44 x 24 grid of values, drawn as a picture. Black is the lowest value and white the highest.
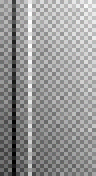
The ninth with the highest average is the top right. There is an overall slope up to the top right. Columns 4 and 8 differ from the columns beside them. The ninth with the lowest average is the bottom left.
